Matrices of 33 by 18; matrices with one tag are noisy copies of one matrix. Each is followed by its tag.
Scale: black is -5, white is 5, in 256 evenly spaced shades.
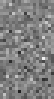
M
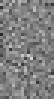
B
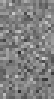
M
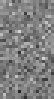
M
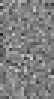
B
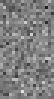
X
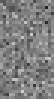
X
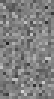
X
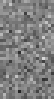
M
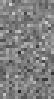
M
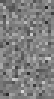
X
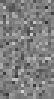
X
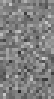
M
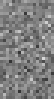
M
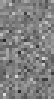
M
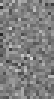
B
